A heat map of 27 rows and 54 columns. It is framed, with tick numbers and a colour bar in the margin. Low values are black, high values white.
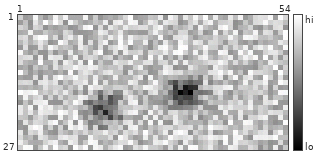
Mirror symmetry: none. Dips: two. Ninth with the lowest average: centre. Seam: none.
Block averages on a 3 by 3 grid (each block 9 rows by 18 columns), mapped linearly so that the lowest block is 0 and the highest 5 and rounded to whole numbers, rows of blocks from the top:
455
404
444
